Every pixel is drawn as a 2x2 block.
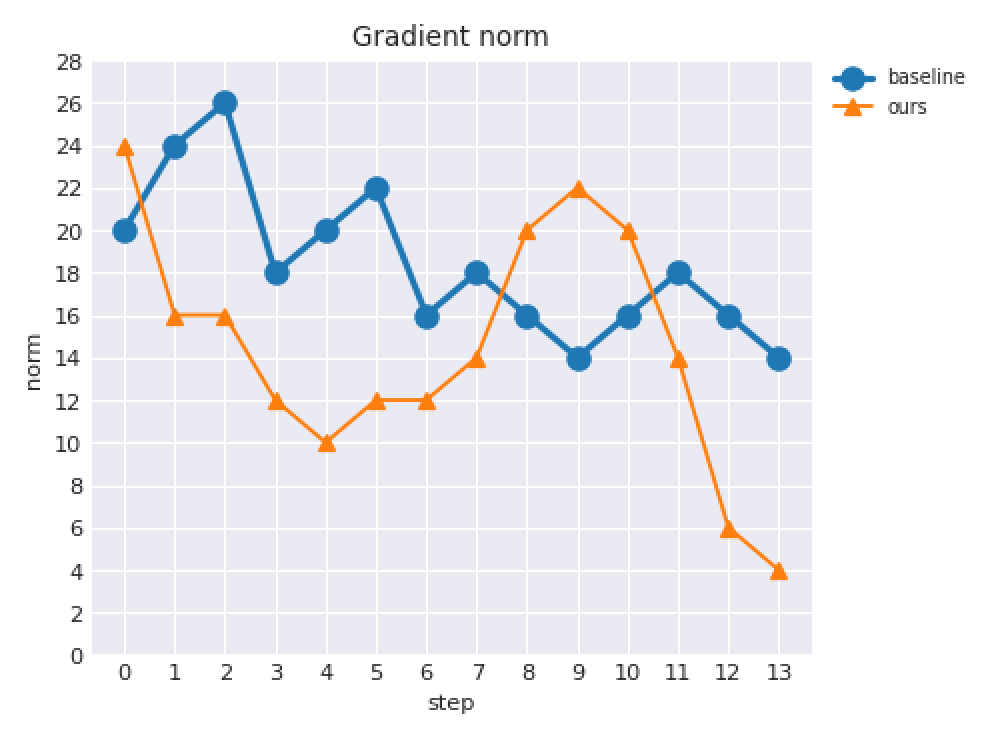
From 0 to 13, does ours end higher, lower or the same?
lower
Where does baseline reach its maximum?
2
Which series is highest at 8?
ours
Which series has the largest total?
baseline
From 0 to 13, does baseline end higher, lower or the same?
lower
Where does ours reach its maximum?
0
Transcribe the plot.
Title: Gradient norm
x-axis: step, ticks 0 1 2 3 4 5 6 7 8 9 10 11 12 13
y-axis: norm, ticks 0 2 4 6 8 10 12 14 16 18 20 22 24 26 28
Legend: baseline, ours
Values:
baseline: 20 24 26 18 20 22 16 18 16 14 16 18 16 14
ours: 24 16 16 12 10 12 12 14 20 22 20 14 6 4
